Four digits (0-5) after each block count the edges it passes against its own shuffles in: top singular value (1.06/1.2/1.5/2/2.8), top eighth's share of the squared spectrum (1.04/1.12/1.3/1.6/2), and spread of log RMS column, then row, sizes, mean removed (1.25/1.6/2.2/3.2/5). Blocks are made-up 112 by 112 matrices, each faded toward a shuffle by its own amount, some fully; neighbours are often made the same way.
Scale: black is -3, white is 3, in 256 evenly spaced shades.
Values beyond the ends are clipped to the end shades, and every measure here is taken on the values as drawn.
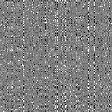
5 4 3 2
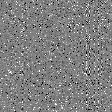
4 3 2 0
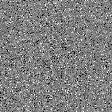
3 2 1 1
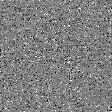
3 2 1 1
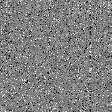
3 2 1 0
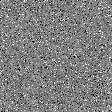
0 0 0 0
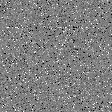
2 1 0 0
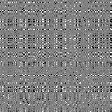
5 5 4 4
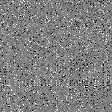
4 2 1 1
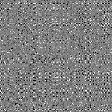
5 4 3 3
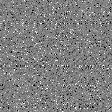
4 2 1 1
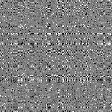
5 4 3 3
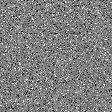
0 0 0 1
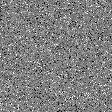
0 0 0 0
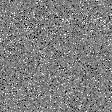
0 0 0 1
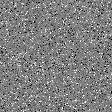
0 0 0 0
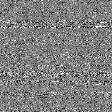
2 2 0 4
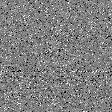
1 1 0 1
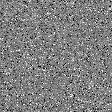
0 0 0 1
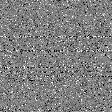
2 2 0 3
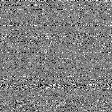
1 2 0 4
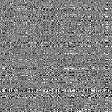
5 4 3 4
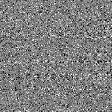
4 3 1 3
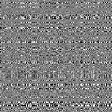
5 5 3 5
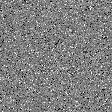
2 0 0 0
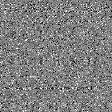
3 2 0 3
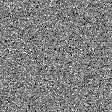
2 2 0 1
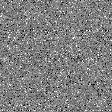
3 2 0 2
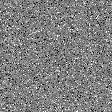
2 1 0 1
